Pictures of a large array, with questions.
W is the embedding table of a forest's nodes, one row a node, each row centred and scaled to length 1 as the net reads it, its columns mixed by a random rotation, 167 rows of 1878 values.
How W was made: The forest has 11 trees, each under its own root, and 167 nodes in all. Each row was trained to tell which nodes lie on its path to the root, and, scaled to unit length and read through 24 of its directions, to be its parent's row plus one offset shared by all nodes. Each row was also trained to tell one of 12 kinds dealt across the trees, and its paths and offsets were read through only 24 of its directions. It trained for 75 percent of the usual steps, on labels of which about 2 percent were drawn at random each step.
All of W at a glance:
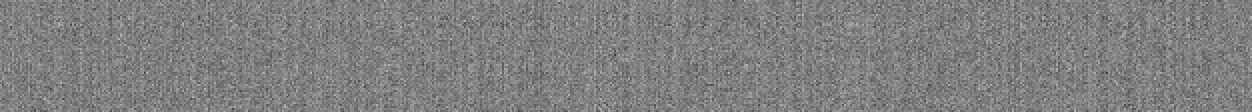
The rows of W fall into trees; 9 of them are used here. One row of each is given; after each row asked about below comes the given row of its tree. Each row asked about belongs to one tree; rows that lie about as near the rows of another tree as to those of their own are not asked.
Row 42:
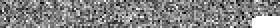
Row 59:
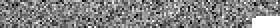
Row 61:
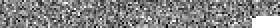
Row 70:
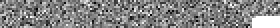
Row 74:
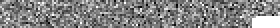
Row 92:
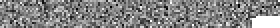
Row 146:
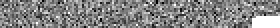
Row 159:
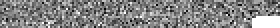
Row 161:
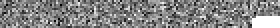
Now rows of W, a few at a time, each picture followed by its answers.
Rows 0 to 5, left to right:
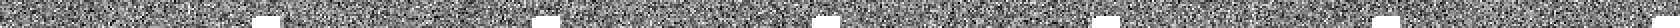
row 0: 159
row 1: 70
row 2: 70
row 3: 74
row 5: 42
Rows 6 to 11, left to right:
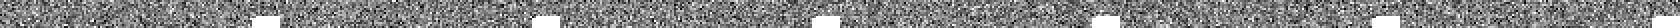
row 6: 59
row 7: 70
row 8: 70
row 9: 70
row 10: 92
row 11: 146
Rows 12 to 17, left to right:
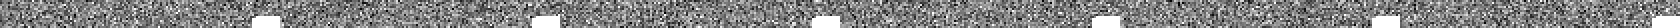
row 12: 59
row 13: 92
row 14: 42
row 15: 92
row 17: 74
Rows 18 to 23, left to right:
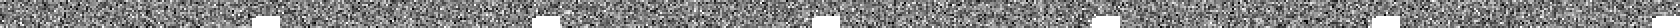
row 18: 159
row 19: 92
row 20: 146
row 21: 42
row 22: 74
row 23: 59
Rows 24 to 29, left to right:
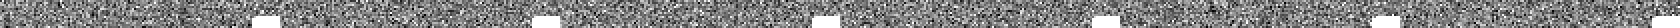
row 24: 70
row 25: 42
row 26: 146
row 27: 42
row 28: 42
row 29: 42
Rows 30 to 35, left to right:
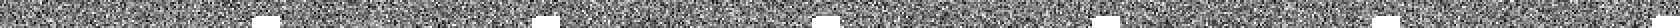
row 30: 92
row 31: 92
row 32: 59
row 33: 146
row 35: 70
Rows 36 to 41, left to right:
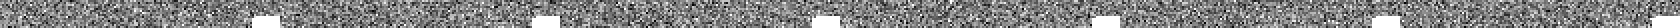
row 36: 146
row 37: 146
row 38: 59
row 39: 161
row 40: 61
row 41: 146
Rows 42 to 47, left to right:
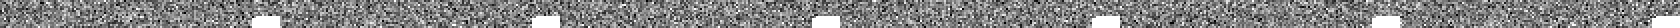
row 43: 61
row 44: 59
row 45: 92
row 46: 59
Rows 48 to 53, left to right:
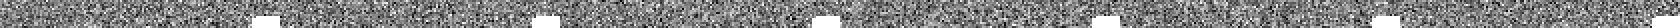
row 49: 161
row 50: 59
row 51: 159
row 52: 42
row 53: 92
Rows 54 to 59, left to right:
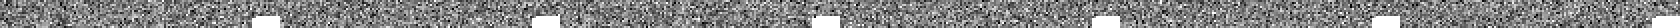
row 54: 159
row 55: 92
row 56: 74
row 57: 161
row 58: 92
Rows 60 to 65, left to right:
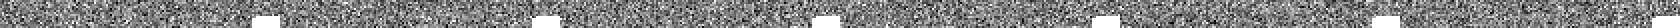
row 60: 42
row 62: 161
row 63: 159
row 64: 59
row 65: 61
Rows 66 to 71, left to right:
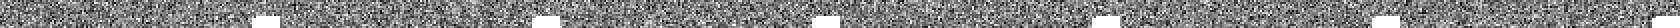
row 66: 161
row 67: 74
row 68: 61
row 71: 159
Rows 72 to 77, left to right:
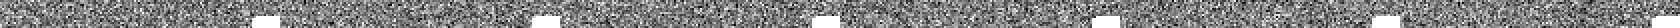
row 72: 146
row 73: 70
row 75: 92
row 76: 61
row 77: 70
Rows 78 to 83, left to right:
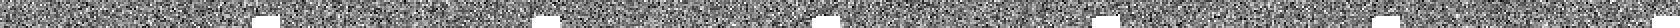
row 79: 146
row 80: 92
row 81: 92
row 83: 61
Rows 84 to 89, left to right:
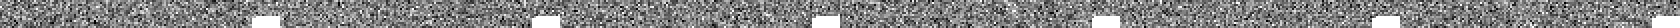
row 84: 59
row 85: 70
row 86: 146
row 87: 59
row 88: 92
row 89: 146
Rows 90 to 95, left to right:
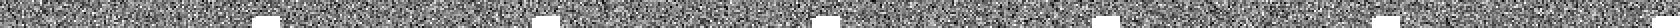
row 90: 92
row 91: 161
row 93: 161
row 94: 146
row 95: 74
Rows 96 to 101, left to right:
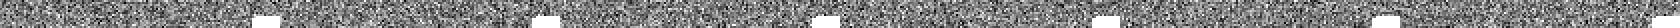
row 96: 146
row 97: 70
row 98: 92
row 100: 70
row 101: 59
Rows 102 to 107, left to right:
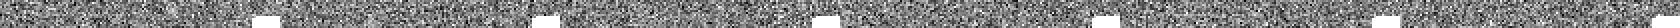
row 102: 59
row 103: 146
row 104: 61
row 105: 146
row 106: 42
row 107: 70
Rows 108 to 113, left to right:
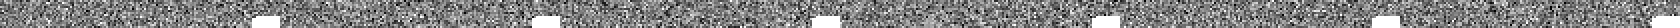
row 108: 92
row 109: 42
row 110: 42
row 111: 159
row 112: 70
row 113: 42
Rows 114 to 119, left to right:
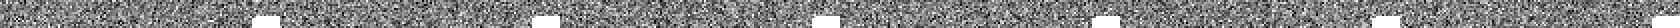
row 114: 70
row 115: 161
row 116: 59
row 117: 161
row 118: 161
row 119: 70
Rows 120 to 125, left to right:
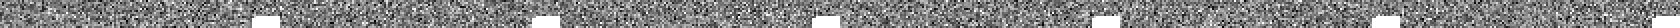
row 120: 159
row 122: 159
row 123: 146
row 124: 70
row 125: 59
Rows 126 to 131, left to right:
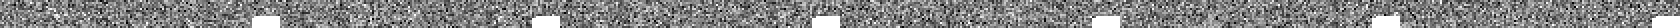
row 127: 42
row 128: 59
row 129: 59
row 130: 146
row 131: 92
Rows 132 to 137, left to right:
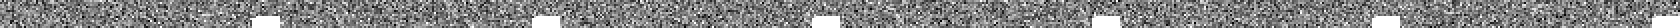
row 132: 92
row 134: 42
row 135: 146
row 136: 42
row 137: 146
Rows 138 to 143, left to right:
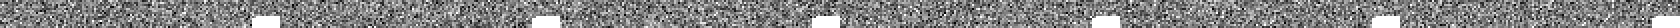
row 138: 161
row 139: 59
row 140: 159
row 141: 161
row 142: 42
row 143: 146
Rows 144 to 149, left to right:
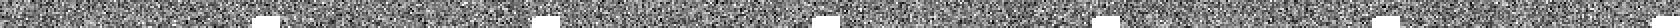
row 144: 61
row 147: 70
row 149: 92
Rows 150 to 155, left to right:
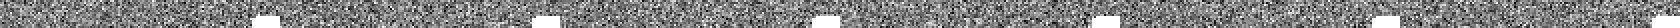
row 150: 70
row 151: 159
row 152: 61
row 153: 74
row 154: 59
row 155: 70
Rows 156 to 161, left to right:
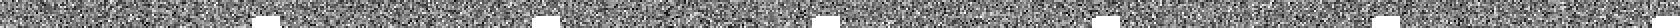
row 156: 161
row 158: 42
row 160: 146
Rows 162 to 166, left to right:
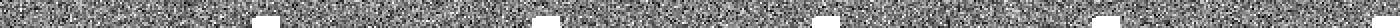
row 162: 70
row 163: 59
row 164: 92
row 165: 59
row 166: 42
